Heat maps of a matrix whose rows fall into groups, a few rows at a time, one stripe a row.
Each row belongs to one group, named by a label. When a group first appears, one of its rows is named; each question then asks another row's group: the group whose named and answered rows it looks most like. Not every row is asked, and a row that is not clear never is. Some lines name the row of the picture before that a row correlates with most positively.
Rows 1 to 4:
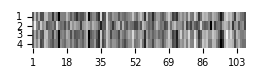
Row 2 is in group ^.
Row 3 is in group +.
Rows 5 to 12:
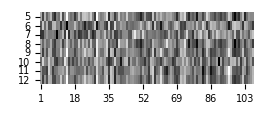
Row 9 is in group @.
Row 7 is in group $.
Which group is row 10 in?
^
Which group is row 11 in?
@
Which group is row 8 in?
@
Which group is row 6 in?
+
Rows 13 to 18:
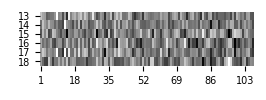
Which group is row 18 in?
@
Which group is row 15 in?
+
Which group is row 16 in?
@
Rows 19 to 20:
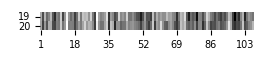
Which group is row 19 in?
@
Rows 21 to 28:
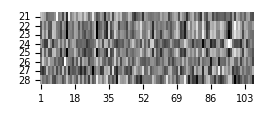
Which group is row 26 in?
^
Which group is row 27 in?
$
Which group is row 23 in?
+
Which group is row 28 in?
@
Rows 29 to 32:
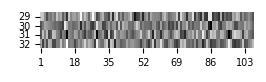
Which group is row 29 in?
^
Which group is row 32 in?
@
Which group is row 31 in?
+
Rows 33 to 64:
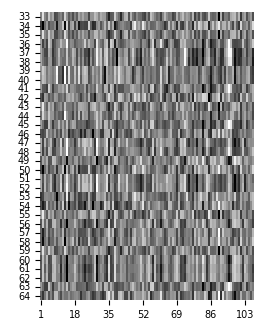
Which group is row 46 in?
$
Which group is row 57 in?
$
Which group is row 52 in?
@
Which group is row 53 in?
$
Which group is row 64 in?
$
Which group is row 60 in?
+
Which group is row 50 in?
$
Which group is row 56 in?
+
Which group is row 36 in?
@
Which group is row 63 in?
@
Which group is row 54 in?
$
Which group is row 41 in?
@
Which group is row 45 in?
@
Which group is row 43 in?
^
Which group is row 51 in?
@
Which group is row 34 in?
$
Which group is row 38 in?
@
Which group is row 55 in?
^
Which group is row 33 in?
^
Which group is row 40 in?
^
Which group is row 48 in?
@
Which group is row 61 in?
+
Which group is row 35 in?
^
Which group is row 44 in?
^
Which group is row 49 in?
+
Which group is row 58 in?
$
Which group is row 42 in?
$
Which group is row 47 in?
@
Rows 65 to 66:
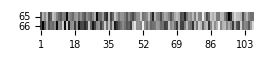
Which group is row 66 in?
$
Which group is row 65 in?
+
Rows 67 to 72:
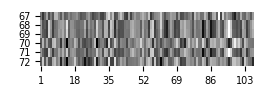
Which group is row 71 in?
@
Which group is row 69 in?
@
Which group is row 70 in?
+
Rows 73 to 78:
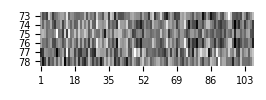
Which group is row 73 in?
@
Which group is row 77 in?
$
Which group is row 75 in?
^
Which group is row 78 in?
$
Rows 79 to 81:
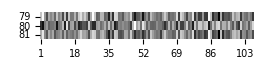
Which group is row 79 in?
^
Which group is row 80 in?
$
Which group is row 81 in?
^
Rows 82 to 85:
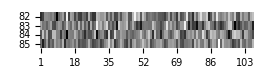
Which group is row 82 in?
$
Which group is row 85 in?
$
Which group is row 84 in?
+
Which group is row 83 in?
@
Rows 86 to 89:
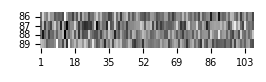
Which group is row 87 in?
+
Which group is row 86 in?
^
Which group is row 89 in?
^
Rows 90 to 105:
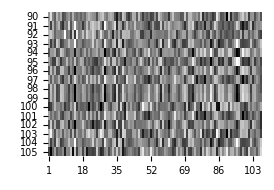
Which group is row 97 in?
@
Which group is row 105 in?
$
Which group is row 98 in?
+
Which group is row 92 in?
^
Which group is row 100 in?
$
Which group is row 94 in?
+
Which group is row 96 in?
+
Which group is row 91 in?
@
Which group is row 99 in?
+
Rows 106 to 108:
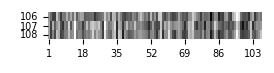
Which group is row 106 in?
@
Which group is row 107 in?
@
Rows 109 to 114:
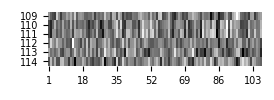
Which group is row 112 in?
^
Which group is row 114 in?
+
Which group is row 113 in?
@
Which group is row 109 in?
@
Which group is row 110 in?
$
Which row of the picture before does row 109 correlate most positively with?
106
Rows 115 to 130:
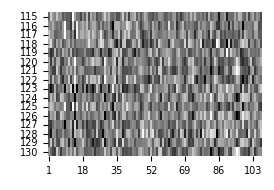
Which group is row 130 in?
@
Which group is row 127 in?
$
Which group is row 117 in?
^
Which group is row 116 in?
^
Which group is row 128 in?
$
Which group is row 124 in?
+
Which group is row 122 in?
@
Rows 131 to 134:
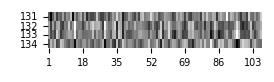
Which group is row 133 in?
@
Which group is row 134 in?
+
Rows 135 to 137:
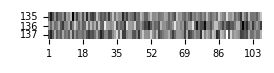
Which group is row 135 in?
$
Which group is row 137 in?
$
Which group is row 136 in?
@
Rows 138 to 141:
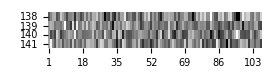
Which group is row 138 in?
+
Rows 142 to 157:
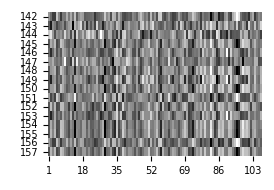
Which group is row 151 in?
@
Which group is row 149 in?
$
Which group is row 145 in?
+
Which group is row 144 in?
^
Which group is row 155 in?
+
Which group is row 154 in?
+
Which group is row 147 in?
^
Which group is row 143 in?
$
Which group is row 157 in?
+
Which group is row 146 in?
$
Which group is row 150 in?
+
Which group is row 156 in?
@
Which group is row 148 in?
+
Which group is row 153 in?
$
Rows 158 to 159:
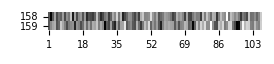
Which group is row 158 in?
$
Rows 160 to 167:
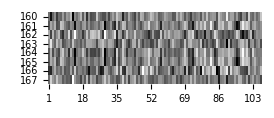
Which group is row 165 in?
+
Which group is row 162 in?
@
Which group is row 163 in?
^
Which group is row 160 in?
$
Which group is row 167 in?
^
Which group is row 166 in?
$
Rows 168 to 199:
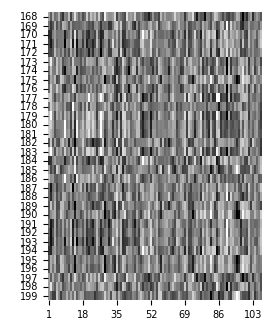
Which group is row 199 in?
@
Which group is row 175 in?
+
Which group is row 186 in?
^
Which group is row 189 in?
+
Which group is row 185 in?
@
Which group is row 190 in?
+
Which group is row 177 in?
^
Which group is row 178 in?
^
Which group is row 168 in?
@
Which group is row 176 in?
^
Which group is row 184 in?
$
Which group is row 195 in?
+
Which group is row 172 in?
$
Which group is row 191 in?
$
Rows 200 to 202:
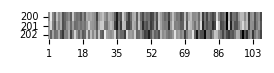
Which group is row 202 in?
@
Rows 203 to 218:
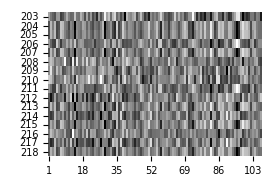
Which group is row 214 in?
$
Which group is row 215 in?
+
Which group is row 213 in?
+
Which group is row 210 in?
^
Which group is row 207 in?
+
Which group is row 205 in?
+
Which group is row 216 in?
^
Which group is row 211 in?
@
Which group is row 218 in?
+
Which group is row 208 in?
^
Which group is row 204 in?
+
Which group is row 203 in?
@
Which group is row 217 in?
$
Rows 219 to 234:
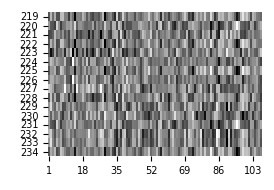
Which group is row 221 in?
$
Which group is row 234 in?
+
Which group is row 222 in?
+
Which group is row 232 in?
^
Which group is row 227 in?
^
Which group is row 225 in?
+
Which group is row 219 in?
+
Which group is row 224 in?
^
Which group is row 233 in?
^
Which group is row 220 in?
@
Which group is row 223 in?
$
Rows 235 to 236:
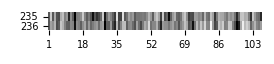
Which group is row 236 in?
+
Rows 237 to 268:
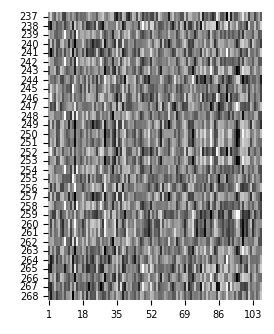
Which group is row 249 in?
+
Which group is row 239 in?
^
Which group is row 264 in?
$
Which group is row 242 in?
^
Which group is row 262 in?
^
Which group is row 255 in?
^
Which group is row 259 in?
@
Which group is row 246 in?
^
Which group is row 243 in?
+
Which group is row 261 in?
@
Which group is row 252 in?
^
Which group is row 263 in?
+
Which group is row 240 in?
+
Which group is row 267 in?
$
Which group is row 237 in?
^
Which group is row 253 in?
+
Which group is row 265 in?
$
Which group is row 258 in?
^
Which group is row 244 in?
@
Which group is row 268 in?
$
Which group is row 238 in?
$
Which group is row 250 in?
+
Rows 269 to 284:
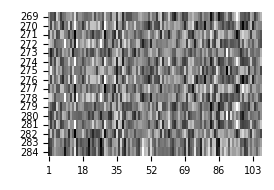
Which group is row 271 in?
+
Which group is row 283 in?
$
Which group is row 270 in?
@
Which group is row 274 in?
@
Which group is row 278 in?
^
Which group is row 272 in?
^
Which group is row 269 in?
@
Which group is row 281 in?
@
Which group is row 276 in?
@
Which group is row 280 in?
$
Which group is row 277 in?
+
